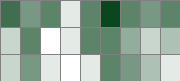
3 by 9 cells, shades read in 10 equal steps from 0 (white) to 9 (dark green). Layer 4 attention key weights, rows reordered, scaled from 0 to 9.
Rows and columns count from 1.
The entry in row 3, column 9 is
1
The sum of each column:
11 16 7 2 13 21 15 10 10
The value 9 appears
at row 1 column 6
